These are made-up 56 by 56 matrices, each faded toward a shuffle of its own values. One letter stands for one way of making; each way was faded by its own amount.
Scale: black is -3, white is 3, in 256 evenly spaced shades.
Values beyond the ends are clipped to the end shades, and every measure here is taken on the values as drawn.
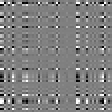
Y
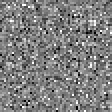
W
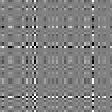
Y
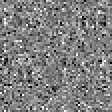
W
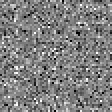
W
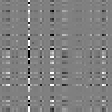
Y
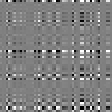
Y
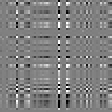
Y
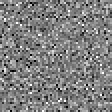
W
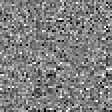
W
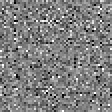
W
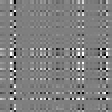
Y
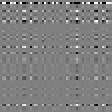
Y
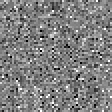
W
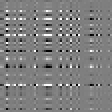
Y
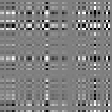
Y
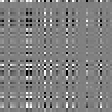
Y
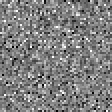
W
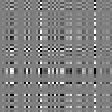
Y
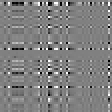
Y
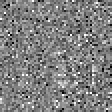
W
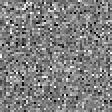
W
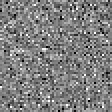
W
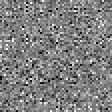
W
